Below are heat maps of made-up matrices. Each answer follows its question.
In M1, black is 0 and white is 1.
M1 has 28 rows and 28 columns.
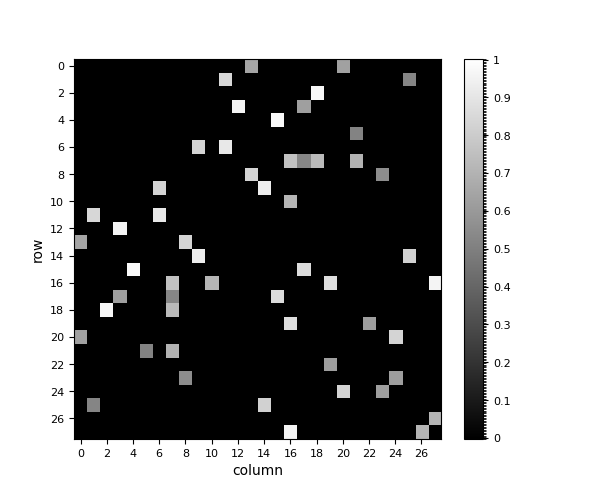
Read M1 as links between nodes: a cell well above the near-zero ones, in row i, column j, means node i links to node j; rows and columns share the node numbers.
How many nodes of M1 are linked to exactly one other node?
7
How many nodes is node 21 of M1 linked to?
2
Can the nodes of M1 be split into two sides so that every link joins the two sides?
yes
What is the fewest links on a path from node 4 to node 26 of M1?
6
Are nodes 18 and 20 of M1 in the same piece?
no
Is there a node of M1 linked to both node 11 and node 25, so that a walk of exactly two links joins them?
yes
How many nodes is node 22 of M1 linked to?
1
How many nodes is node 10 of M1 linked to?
1
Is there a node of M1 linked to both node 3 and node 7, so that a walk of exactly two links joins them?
yes
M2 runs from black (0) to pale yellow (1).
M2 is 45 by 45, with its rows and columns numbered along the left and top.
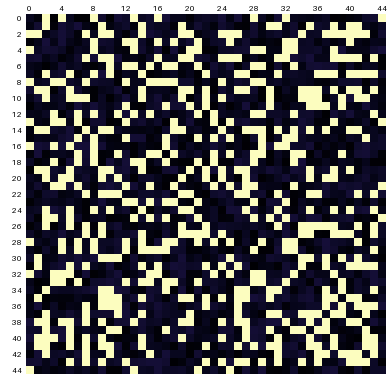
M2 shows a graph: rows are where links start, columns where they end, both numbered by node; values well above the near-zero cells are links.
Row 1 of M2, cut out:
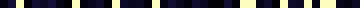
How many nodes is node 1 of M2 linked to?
10
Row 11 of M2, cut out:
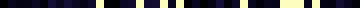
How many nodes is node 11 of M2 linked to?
9
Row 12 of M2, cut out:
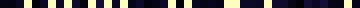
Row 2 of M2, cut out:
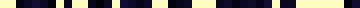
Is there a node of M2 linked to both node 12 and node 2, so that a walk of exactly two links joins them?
no
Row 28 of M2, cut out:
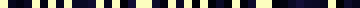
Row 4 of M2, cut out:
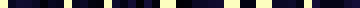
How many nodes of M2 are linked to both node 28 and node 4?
6
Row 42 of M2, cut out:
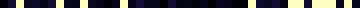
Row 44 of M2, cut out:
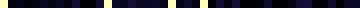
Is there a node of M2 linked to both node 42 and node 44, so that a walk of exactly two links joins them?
no
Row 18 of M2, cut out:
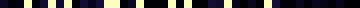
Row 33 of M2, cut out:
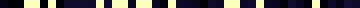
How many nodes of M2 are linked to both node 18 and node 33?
6
